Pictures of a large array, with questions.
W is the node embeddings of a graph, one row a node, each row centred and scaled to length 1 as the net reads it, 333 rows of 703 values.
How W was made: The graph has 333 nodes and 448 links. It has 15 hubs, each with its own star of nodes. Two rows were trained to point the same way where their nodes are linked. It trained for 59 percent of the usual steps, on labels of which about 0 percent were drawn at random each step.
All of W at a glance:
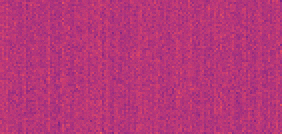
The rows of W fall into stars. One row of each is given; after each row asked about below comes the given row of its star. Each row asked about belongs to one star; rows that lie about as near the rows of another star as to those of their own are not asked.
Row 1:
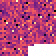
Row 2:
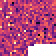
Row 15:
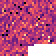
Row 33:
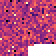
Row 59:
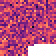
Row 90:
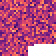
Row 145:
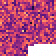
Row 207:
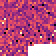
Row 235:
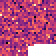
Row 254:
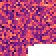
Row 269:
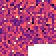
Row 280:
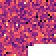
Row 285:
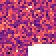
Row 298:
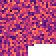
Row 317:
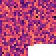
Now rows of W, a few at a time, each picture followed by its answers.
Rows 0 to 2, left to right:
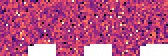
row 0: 15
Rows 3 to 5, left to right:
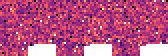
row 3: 90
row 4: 235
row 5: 235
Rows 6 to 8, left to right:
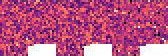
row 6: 317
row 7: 235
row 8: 15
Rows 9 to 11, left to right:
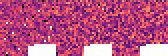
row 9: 1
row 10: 90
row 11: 15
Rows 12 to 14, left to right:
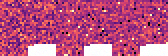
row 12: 254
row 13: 298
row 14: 298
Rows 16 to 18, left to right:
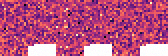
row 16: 59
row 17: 59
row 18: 285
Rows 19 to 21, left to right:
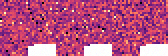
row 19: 285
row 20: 298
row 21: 145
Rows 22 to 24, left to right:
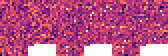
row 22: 2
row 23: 59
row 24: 59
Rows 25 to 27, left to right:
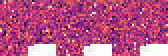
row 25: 254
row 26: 59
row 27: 90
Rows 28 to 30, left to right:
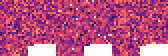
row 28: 285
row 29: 15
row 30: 285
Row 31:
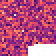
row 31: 254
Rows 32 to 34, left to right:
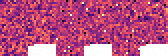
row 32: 235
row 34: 269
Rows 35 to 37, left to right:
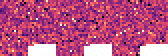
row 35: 269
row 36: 317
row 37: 280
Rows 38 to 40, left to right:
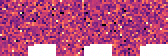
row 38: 269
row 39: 285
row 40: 59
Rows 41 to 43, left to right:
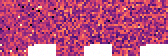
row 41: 90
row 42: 33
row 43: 269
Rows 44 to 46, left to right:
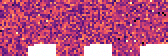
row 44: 145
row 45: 59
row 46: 317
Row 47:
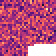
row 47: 235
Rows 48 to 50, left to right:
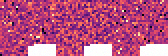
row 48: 2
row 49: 298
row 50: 254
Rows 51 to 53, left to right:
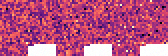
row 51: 145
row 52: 90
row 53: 317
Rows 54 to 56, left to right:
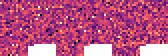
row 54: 298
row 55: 254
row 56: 317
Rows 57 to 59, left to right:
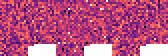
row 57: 254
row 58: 235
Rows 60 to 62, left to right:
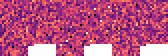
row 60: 280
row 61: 1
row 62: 1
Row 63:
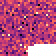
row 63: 59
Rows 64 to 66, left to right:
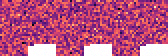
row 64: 269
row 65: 2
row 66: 298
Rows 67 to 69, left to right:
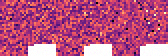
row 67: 298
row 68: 59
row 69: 285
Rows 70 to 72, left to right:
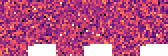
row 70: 298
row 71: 280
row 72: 33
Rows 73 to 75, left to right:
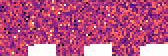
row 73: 1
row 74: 317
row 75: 254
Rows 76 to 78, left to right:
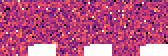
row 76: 298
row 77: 254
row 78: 317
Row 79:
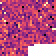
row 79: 1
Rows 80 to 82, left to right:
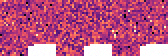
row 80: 285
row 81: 280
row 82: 254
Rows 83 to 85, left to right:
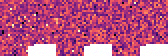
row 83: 59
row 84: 145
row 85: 1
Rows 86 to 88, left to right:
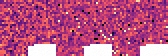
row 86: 235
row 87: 15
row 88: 280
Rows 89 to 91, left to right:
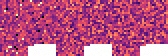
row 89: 15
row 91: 269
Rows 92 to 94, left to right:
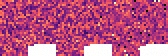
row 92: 207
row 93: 269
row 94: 269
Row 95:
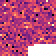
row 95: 269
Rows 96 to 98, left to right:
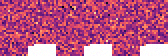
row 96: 145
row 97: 269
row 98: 207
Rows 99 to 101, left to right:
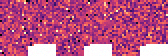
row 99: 280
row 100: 254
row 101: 280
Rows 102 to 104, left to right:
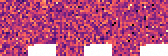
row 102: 33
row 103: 1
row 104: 207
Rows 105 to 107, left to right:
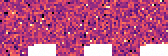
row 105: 285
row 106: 1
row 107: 207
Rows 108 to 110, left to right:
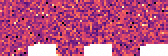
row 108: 33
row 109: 254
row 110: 285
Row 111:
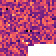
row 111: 145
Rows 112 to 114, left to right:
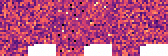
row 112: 15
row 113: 15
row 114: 285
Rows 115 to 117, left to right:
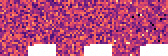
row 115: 280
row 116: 298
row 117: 2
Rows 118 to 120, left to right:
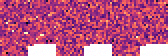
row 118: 280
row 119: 145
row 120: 15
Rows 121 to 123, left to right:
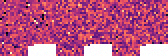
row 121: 285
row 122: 33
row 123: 1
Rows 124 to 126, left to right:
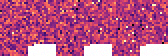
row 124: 1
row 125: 269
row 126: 207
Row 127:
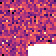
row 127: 235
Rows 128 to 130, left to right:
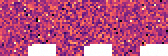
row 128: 2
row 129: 2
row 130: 207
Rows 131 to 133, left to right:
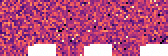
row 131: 317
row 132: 254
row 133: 235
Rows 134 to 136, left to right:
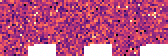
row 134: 59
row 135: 2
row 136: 33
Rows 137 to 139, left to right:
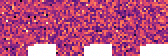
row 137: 235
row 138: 235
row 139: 207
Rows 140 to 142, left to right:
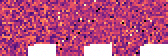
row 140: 235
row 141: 317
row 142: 2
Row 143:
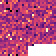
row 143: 298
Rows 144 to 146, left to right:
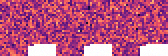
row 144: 1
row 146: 235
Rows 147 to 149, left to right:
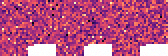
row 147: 269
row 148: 2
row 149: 298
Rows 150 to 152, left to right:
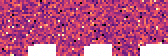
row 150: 59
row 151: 15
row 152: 235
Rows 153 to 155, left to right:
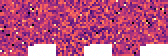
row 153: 90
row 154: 269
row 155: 285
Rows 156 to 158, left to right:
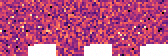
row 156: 254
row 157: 145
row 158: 298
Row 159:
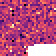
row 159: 59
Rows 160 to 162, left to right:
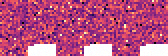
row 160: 59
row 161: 33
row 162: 145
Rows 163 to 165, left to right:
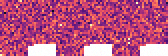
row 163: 280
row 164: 317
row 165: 280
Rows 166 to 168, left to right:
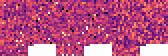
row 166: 207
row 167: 298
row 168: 15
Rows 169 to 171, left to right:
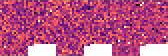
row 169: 2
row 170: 90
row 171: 317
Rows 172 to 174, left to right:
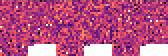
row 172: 145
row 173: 33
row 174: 254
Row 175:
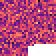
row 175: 285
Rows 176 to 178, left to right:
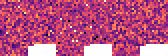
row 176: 285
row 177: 207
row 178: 15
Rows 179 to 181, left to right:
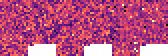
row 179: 1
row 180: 235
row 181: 90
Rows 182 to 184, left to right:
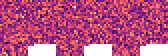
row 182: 285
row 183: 317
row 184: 90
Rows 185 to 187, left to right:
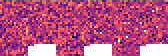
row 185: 33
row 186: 33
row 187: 235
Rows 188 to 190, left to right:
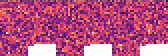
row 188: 235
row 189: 280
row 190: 317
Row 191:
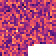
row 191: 2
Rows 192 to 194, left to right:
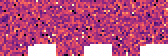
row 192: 15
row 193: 298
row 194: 269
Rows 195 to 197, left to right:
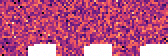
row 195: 235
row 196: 317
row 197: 317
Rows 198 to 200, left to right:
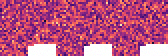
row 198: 280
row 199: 145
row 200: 298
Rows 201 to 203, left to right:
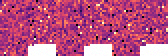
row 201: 90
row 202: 207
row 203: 145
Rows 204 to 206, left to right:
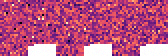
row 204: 285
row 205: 254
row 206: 2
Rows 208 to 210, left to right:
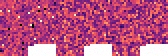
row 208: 90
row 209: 285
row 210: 90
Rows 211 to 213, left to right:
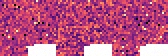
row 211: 15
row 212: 269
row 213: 59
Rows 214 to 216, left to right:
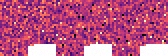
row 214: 33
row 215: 269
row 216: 317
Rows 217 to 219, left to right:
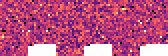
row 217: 254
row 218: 33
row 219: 235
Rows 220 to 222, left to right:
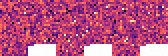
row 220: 145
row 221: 59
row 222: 59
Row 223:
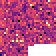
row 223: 207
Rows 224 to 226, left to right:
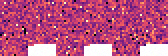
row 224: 280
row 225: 33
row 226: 2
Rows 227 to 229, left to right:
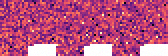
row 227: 298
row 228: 2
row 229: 2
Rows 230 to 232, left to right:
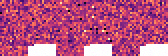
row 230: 15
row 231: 254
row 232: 145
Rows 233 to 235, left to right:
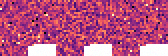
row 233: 2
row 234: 145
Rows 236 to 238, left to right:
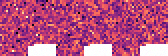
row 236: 269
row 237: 269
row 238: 1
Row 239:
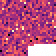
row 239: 280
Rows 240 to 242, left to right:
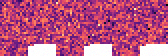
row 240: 235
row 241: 254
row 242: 280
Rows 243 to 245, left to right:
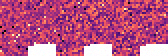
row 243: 145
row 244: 15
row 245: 33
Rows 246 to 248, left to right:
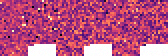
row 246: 1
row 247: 317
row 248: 1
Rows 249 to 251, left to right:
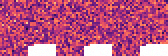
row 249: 2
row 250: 2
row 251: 145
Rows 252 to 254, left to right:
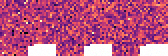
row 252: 280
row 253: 15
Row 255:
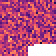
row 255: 298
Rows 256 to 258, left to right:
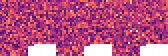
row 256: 285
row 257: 269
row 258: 2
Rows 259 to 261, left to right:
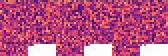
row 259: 254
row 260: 207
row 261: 33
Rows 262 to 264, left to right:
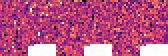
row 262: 33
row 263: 280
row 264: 285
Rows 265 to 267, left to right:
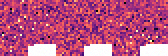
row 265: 59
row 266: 1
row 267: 2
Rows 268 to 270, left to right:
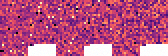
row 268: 90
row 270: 1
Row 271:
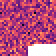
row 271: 2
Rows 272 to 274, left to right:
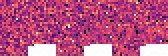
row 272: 285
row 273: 59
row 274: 280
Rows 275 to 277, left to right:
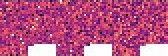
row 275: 298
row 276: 2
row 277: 280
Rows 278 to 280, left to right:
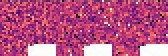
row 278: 317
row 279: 269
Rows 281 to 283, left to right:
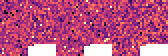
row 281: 285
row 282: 15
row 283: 235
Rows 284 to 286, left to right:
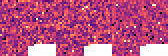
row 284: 269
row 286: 207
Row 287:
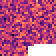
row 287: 15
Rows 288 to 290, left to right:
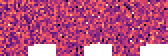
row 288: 2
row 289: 33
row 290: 269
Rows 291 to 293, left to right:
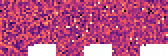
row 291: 145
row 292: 59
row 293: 90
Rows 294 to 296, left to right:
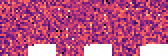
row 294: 90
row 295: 254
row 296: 317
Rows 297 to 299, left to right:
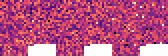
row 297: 317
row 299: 145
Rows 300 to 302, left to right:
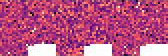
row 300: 33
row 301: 15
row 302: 33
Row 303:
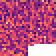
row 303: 1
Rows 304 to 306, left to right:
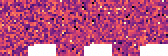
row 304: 2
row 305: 285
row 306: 235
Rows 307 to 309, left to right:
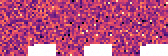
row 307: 254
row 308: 280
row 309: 2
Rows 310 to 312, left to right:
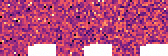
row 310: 317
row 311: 269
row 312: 235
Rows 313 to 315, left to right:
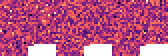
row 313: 254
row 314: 269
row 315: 280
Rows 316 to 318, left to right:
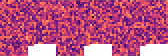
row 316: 254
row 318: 269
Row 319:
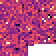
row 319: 1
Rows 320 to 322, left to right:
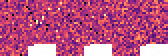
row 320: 285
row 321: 254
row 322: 33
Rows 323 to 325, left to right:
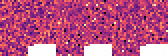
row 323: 145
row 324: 207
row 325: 207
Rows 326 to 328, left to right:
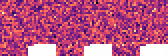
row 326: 235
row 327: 59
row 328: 145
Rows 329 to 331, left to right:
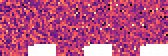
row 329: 1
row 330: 269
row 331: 90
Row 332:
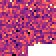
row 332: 33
